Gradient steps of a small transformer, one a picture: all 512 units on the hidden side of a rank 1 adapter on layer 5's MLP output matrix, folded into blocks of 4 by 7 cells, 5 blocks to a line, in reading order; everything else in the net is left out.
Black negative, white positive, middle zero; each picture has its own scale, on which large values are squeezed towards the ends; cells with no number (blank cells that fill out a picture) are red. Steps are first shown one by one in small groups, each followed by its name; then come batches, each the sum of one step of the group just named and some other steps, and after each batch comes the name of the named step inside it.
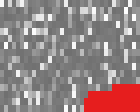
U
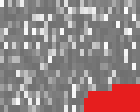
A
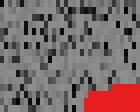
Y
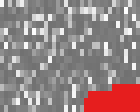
A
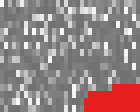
A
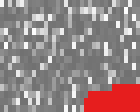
U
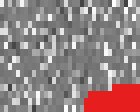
Y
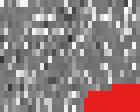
Y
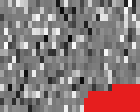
Y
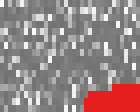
U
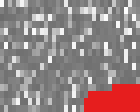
Y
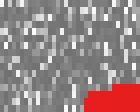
U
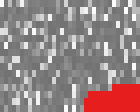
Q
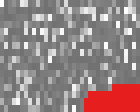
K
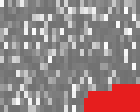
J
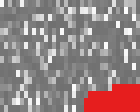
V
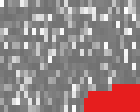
K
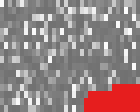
J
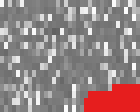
Q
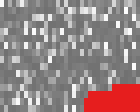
J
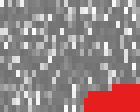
Q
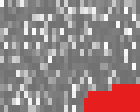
J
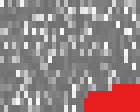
V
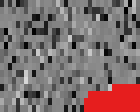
V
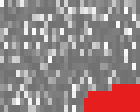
J
